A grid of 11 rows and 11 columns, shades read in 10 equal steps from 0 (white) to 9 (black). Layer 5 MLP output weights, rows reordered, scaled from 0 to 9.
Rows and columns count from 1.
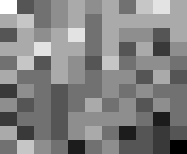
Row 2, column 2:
2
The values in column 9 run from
2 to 6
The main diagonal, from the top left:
0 2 4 3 4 5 4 4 5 7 9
